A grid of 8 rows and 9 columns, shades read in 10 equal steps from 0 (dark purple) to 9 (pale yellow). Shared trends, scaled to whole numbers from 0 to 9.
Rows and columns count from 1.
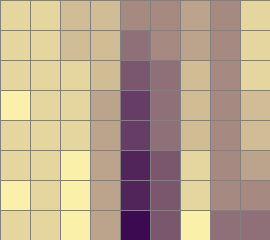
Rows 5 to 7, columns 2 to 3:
8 8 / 8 9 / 8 9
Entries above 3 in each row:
9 9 8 8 8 7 7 7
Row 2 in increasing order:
4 5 5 6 7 7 8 8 8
